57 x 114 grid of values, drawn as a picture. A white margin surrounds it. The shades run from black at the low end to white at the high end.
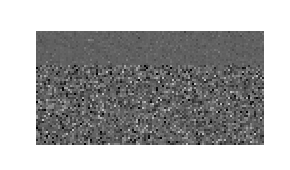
Slope: none. Grain: fine. Seam: horizontal, 30% of the way down, the top part calmer. Average level on the scale: 40%. Mirror symmetry: none. Histogram: heavy tails on both sides.
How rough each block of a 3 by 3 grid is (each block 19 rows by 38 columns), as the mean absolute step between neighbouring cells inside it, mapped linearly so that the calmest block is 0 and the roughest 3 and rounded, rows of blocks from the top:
0 0 0
3 3 3
3 3 3
